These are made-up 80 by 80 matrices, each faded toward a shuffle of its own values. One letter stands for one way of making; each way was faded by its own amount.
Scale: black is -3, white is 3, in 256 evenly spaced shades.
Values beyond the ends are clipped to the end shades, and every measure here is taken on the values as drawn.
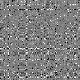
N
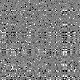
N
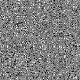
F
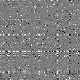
N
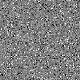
F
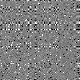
N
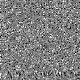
F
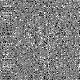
F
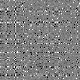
N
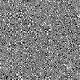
F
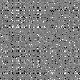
N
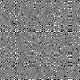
N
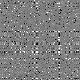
N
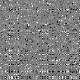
N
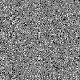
F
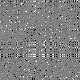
N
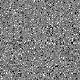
F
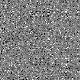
F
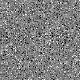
F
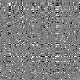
N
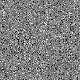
F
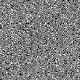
F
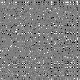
N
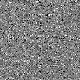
F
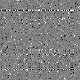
N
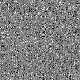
F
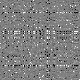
N
